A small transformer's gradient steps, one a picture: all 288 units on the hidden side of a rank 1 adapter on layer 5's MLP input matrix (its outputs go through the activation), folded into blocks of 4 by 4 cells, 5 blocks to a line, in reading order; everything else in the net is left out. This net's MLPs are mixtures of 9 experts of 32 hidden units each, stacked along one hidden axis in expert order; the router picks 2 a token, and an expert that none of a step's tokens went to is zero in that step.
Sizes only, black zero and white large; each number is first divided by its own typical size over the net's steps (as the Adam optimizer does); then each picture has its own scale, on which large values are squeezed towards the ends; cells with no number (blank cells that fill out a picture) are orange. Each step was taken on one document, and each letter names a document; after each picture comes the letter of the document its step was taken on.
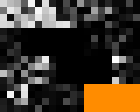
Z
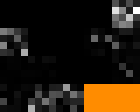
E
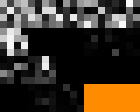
Z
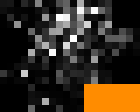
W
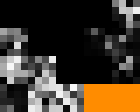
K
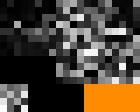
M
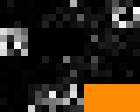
E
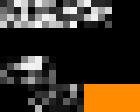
Z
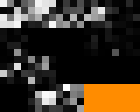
Z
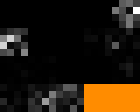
E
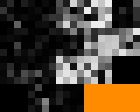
M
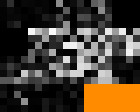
M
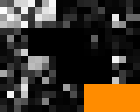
Z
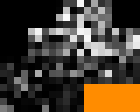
M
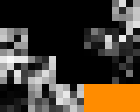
K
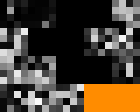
K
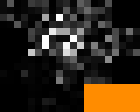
W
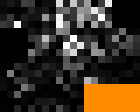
W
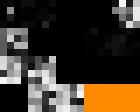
K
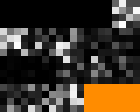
E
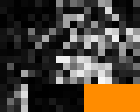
M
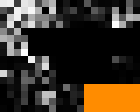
Z
